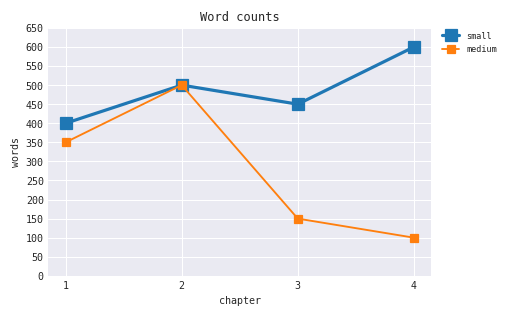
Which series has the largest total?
small
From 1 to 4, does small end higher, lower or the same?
higher
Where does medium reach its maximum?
2
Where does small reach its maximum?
4
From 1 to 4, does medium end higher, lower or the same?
lower
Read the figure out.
Title: Word counts
x-axis: chapter, ticks 1 2 3 4
y-axis: words, ticks 0 50 100 150 200 250 300 350 400 450 500 550 600 650
Legend: small, medium
Values:
small: 400 500 450 600
medium: 350 500 150 100
